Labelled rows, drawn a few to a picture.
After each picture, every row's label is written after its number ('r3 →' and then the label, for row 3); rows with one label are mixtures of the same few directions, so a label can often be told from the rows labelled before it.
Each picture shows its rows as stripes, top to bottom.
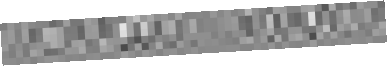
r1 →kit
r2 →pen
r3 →pen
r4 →kit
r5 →pen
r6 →pen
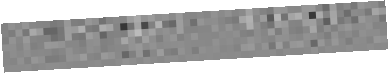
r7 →kit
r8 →pen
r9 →kit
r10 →pen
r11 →kit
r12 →pen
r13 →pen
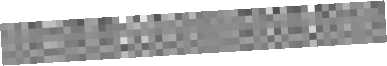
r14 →pen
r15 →kit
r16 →pen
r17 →pen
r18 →pen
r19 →pen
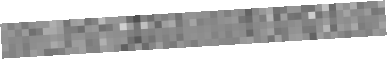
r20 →kit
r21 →pen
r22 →kit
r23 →kit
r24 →pen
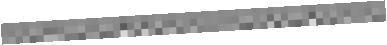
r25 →pen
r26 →pen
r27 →pen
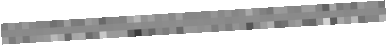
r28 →kit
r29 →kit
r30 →kit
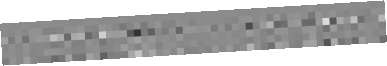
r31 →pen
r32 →pen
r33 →kit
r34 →kit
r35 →pen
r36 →kit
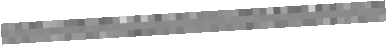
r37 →pen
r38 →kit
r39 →kit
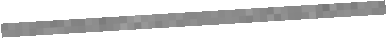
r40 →kit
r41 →pen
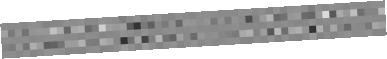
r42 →pen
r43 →kit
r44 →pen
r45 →pen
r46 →pen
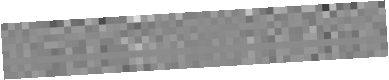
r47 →kit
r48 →kit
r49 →pen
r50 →pen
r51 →kit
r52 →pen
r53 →kit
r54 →pen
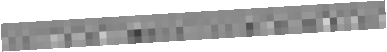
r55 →kit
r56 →kit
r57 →kit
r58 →kit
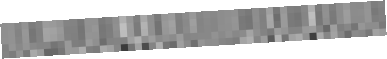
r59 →pen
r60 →pen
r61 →pen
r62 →kit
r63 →pen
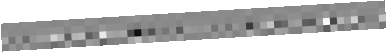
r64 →kit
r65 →kit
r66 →kit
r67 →kit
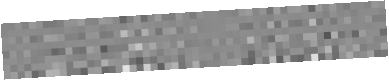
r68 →pen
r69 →kit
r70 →pen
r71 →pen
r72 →kit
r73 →pen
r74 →kit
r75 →pen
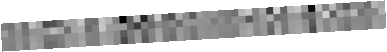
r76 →pen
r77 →kit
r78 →pen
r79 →pen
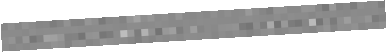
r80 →kit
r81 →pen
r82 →pen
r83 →kit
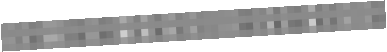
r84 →pen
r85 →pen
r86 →pen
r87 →pen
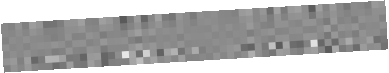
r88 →pen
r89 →pen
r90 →kit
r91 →kit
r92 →kit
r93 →pen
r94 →kit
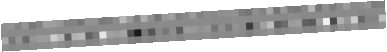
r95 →pen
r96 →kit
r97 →kit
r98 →kit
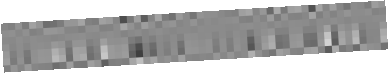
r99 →pen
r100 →pen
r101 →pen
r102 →kit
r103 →kit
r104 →kit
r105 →kit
